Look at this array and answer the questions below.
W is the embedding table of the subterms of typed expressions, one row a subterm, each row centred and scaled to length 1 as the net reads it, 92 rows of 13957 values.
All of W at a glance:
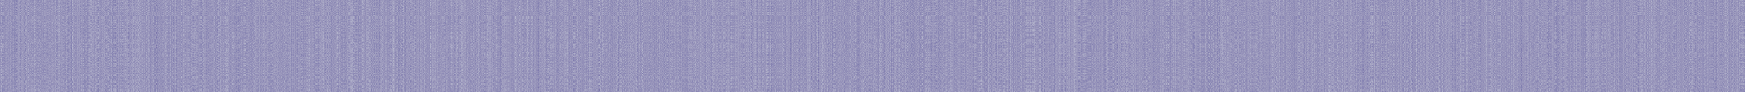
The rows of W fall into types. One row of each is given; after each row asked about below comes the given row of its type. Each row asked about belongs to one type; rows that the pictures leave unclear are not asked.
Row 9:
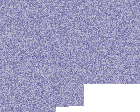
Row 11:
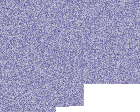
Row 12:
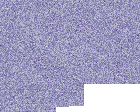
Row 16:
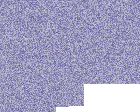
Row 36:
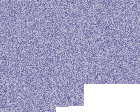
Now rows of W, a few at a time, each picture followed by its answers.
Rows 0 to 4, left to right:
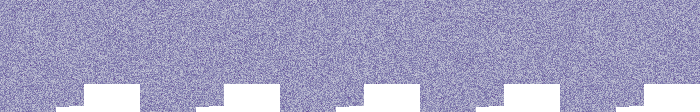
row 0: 12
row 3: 36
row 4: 12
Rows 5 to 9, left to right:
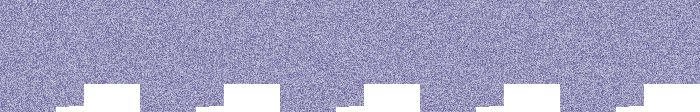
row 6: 11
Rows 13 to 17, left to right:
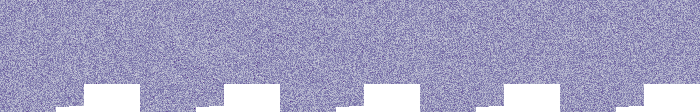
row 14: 12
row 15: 11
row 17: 16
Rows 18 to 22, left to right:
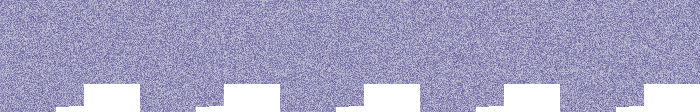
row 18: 16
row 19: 11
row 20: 16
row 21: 9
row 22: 12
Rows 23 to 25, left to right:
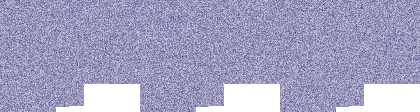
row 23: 11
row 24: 16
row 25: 12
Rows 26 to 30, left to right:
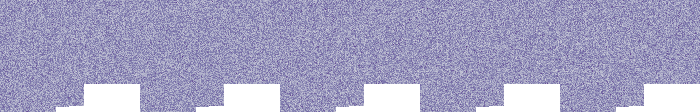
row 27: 16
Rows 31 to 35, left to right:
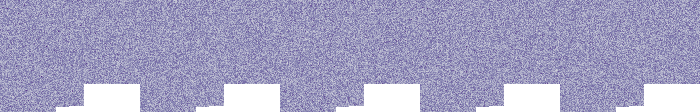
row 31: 11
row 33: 36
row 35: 12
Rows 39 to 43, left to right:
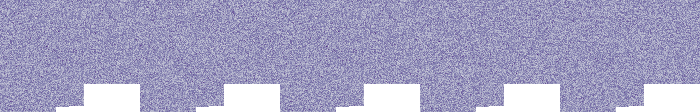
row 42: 9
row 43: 36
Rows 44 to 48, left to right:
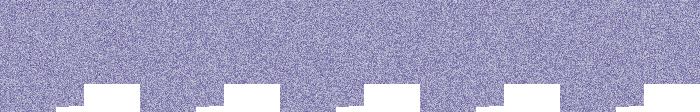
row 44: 36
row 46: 36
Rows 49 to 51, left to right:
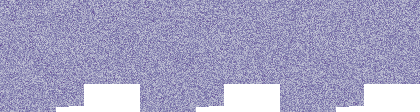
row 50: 36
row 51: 12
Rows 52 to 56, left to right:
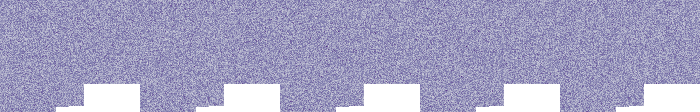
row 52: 16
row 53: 36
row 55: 11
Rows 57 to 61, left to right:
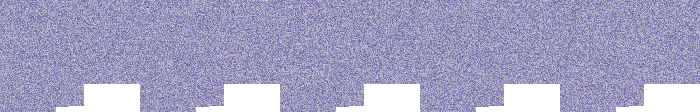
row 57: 16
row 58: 16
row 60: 16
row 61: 12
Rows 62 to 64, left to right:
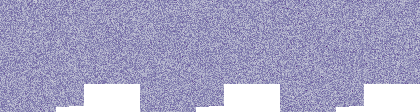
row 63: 16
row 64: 11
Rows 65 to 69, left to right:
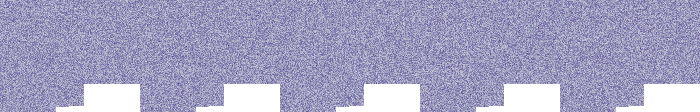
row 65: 36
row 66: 9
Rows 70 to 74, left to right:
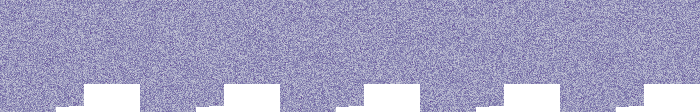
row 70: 36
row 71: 12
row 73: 11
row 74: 36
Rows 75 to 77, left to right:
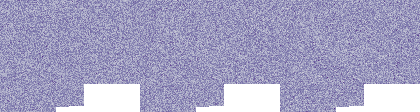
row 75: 16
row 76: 12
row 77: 12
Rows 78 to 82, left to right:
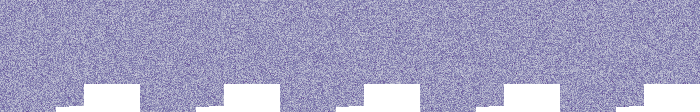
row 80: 9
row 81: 9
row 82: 12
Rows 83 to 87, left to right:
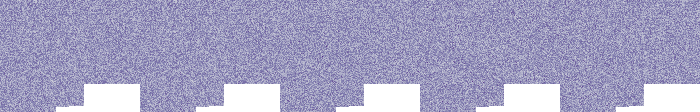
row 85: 16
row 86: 12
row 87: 11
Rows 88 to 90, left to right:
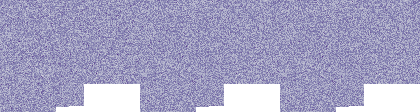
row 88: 9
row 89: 16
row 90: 16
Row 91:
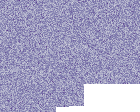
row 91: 12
